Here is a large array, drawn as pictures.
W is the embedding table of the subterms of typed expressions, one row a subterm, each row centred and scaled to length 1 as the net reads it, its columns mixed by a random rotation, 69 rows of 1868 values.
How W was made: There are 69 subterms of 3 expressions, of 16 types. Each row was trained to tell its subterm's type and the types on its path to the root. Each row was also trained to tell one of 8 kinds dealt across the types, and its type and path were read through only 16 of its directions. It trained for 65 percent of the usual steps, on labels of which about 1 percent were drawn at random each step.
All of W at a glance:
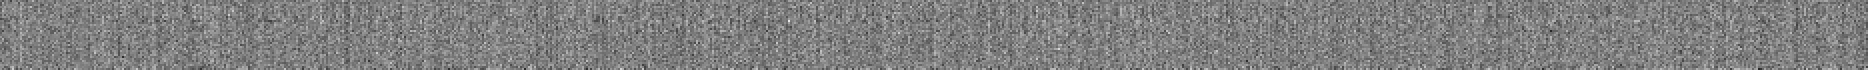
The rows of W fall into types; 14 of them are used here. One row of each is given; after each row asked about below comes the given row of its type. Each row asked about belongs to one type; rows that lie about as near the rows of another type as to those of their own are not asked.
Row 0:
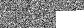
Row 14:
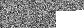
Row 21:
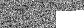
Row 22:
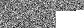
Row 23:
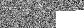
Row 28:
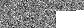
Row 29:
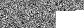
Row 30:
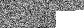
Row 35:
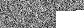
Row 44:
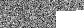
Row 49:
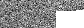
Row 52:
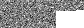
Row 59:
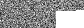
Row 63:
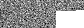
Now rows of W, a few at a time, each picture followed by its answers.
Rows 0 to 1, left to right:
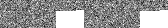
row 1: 59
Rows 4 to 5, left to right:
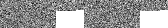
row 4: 29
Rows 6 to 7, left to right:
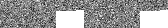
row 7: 59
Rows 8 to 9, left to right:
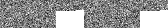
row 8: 35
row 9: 14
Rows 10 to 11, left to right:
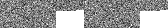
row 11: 59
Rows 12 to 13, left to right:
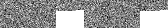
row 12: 29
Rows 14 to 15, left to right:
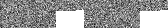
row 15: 59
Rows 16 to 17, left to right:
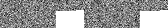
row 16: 0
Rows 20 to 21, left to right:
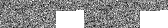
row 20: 21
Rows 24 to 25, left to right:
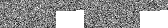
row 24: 22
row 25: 14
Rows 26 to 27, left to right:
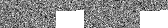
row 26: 22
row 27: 28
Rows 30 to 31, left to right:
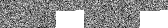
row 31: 44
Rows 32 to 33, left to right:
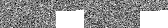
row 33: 29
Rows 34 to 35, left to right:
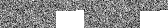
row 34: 21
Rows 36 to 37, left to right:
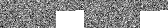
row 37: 28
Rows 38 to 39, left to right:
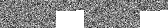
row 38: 22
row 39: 28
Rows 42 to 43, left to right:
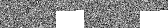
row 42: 49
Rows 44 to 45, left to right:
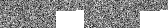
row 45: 28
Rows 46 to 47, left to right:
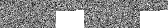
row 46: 29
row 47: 35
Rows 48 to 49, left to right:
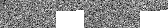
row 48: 22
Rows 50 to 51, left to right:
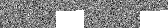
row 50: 14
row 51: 44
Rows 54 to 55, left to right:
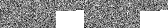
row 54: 63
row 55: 28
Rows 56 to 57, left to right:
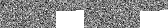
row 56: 35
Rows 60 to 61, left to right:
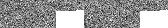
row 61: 14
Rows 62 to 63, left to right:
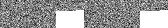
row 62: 23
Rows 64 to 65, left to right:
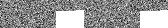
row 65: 23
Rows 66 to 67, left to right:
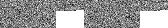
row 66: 22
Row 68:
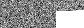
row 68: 49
